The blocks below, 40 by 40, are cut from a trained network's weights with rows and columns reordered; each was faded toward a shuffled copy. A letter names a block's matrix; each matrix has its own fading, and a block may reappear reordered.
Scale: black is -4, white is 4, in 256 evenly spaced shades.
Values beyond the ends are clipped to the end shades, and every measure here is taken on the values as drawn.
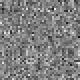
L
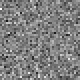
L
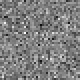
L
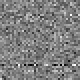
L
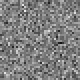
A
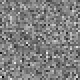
A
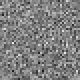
A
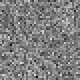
A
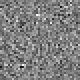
L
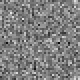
A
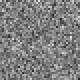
A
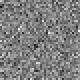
L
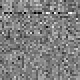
L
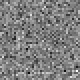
A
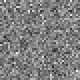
A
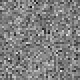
A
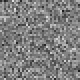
L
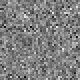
L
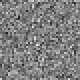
A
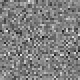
L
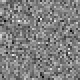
A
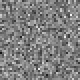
A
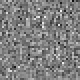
L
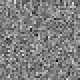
A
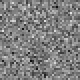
A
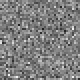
A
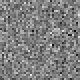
A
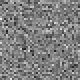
L
